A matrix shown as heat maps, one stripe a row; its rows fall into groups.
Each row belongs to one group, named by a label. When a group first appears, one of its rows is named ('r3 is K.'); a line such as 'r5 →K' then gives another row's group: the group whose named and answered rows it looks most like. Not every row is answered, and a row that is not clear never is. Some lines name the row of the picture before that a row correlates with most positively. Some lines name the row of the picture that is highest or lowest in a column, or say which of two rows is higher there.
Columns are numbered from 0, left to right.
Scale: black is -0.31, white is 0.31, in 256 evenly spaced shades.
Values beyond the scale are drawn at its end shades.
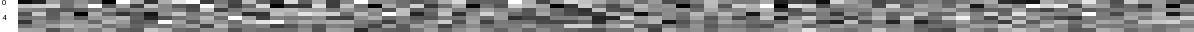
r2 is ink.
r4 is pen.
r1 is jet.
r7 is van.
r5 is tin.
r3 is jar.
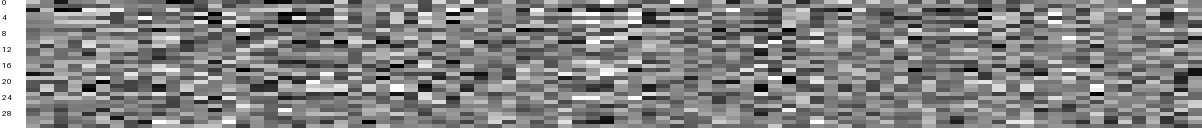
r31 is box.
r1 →ink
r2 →tin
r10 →jet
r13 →jar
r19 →jet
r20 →box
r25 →van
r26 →pen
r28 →jar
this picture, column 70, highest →30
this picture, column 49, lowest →7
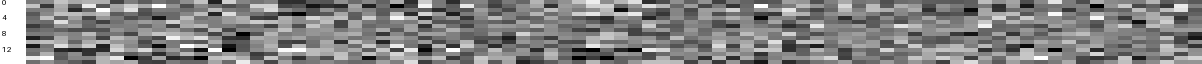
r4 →jar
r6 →box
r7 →ink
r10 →jet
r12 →ink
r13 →jar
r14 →van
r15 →pen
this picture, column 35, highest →8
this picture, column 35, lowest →15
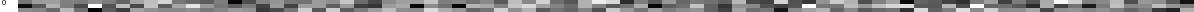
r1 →box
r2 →box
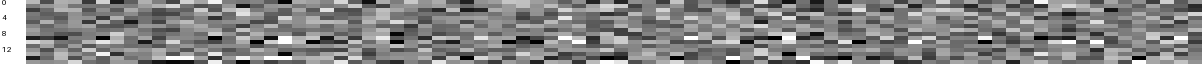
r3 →pen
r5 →jar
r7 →pen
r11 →jar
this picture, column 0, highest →10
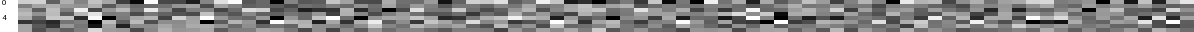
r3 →jet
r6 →box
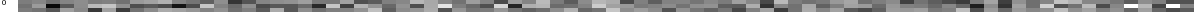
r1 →tin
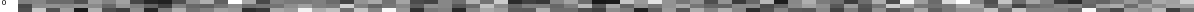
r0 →pen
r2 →jar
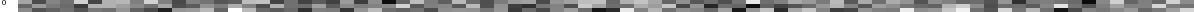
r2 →pen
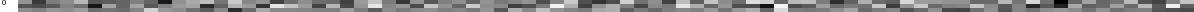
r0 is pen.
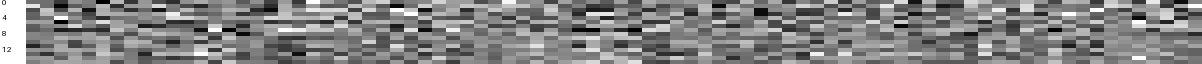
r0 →box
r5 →tin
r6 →tin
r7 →ink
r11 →box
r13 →box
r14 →tin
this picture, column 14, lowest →7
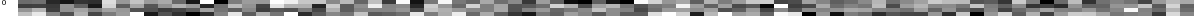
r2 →tin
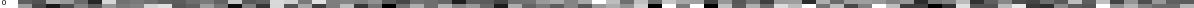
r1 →van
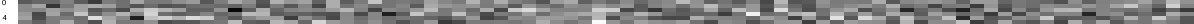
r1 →tin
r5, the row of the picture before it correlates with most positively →0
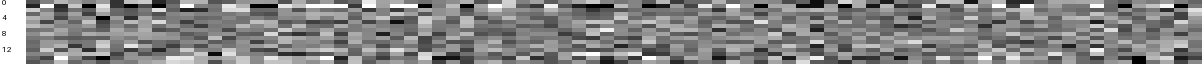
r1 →jar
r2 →van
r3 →jar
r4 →box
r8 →jet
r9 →ink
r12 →jar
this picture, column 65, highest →14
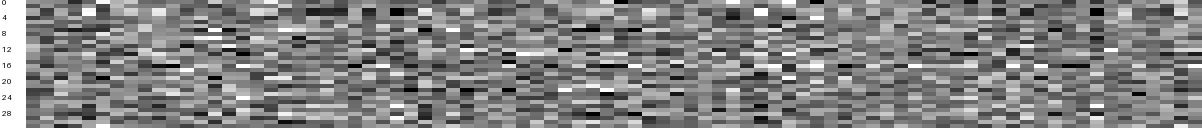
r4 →box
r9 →box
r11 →van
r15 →van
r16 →pen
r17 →jet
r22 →van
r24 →pen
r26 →jar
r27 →pen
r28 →ink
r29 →jar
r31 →tin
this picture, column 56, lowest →0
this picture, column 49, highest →13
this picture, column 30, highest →7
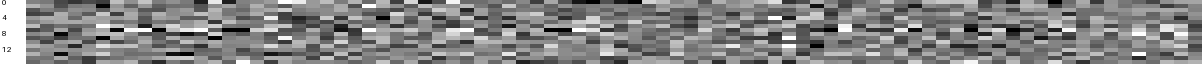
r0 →ink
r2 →tin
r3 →box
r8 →tin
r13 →tin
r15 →pen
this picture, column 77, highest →7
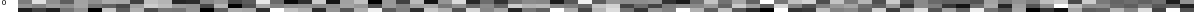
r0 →jet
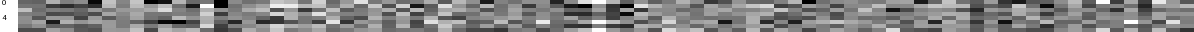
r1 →ink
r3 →ink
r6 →ink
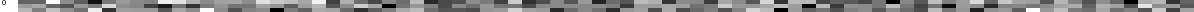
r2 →jet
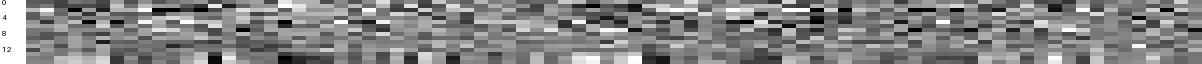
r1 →ink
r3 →jar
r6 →jet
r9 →box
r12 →jar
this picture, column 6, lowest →5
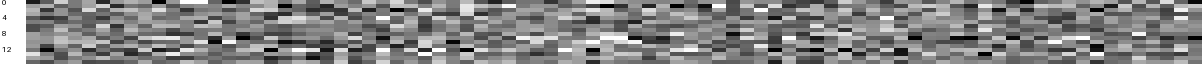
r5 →ink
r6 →box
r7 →box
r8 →tin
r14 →tin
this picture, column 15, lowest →9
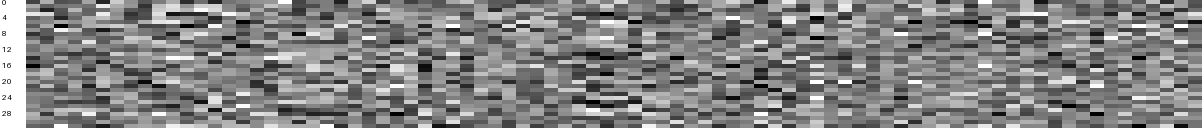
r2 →box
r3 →van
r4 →tin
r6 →tin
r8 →box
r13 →ink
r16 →box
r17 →jar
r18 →van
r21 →jar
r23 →pen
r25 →ink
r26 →pen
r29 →ink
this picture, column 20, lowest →28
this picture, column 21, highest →31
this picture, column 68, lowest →6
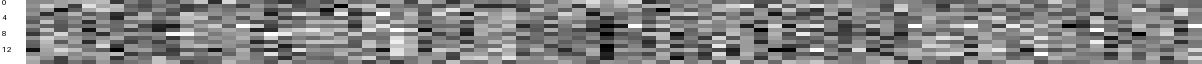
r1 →jet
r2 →tin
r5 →jar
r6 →pen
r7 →jar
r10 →jar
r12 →box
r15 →van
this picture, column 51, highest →1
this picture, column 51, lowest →6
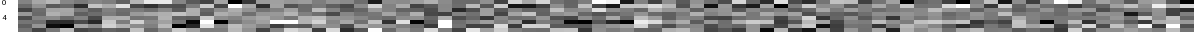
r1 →pen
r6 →tin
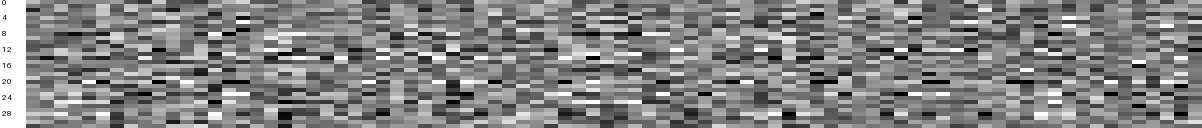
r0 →van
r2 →box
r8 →ink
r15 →tin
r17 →ink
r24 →jar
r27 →jet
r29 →jet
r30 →van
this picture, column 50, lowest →20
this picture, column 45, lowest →20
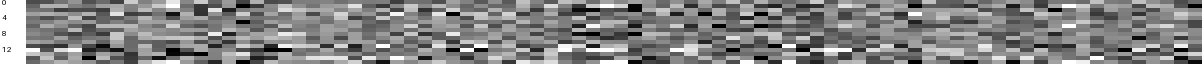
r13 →van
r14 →jar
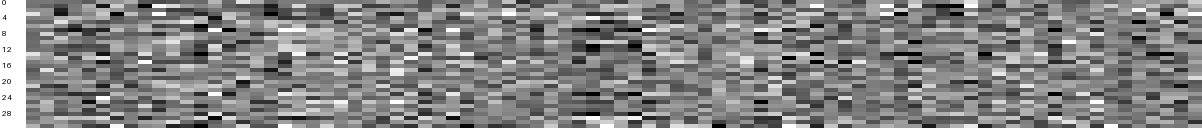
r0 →pen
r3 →van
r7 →ink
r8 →jar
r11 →ink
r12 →ink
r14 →jet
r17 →jar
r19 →pen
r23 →ink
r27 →jar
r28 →ink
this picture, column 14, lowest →7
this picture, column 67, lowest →20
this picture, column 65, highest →7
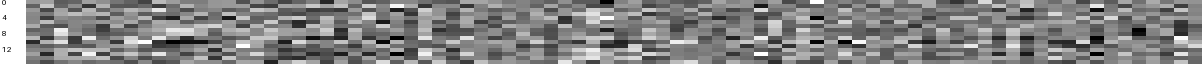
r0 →van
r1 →jar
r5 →jet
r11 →pen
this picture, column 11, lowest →10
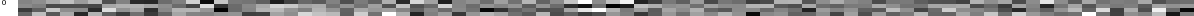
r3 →jar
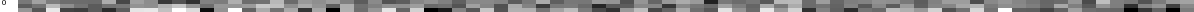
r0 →van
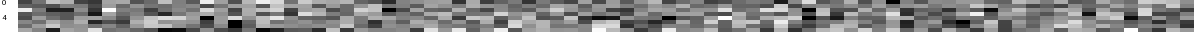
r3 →box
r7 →tin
